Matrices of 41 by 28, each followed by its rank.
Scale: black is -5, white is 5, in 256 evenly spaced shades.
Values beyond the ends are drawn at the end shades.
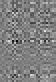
three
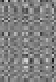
two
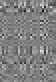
three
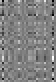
two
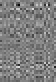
three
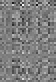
three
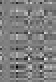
two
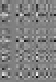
two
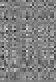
three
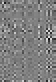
three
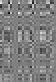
two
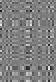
two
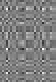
two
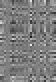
three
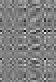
two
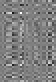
two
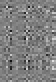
three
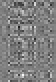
three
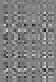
two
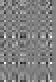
two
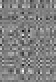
three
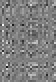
three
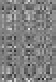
three
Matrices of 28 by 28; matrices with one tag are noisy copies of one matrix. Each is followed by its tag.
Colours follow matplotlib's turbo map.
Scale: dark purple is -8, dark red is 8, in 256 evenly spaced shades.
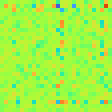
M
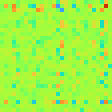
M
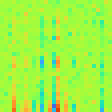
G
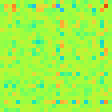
M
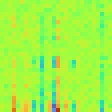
G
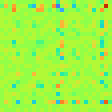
M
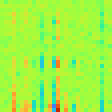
G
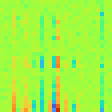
G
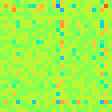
M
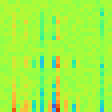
G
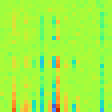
G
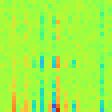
G
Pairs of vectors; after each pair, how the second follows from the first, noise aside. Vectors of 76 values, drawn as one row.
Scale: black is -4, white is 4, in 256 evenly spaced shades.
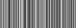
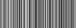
sign-scrambled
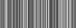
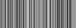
sign-scrambled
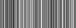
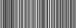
shuffled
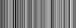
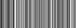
sign-scrambled
